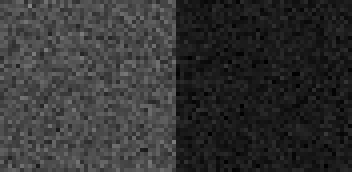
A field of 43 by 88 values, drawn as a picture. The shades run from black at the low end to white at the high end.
It is made of 1 by 2 panels. Panel 1,1: low, fine-grained. Panel 1,2: very low, fine-grained, faint in contrast.
